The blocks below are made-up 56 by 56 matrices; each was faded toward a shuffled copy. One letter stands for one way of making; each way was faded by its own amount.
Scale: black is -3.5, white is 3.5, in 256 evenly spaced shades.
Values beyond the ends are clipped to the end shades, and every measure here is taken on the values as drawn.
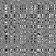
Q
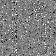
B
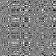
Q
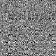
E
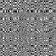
Q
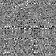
E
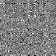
E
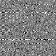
E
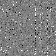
B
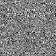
E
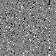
B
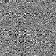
E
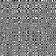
Q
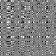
Q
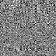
E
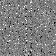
B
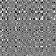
Q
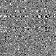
E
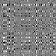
Q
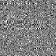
E
